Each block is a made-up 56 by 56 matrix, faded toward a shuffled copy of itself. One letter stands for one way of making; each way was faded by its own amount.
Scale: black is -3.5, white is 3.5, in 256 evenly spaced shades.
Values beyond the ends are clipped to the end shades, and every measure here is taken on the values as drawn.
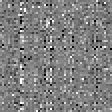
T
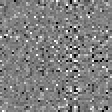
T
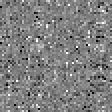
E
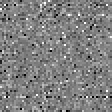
E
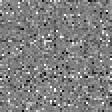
E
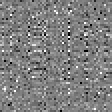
T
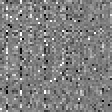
T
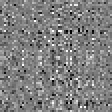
T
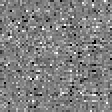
E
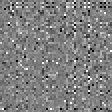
T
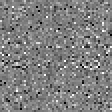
E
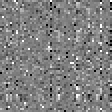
T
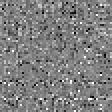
E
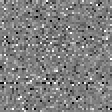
E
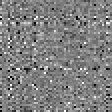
T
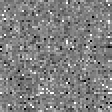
E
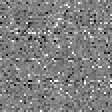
E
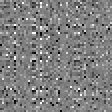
T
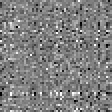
T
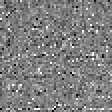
E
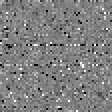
E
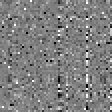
T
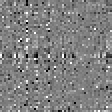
T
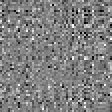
T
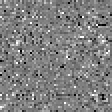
E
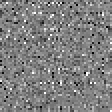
E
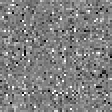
E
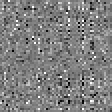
T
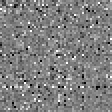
E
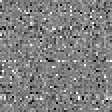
E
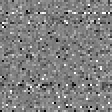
E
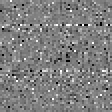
E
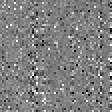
T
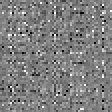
T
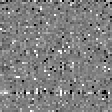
E
